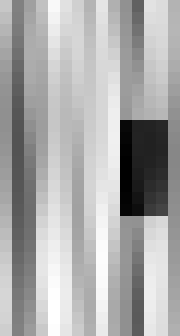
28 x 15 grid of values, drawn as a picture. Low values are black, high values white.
The ninth with the lowest average is the middle right. In the middle right lies a patch that is lower than the rest. Streaks run downward. The values are skewed, with a long tail toward low values.
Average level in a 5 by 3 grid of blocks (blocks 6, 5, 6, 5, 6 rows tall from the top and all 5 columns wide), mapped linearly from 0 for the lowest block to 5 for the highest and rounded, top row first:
454 | 353 | 350 | 453 | 454
